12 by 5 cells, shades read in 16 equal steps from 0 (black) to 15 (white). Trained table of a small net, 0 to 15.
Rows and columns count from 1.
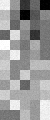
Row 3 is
12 6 9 6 7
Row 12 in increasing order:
7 7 9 11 14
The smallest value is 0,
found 2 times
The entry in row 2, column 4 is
5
